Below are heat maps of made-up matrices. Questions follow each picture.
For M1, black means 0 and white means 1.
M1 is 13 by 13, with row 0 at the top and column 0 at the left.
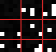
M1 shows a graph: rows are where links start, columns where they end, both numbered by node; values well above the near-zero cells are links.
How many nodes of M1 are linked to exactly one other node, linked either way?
4
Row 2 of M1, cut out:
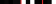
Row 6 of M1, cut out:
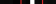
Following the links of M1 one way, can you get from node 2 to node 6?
no
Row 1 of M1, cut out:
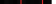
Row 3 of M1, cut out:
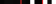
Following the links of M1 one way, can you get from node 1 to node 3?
no
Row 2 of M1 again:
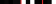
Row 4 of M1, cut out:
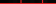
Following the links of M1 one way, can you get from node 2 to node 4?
yes
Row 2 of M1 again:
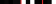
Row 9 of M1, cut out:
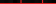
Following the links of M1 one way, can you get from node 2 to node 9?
yes
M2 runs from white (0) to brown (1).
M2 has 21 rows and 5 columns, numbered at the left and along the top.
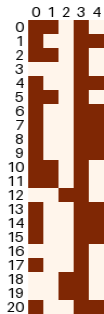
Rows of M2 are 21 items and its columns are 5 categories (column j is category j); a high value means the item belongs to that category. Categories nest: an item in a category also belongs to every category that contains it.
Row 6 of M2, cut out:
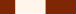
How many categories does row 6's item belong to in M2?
3
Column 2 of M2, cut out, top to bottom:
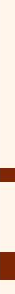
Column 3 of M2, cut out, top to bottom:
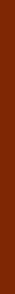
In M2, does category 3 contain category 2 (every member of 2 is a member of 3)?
yes
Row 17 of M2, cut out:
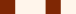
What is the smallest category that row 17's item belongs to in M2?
0
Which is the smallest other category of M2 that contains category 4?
0
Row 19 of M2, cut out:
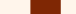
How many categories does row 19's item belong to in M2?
2
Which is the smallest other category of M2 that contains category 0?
3
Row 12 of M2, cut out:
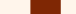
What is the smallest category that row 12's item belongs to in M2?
2
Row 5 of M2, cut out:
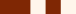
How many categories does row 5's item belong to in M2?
3
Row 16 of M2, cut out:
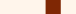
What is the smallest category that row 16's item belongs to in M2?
3
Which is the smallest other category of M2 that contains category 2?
3
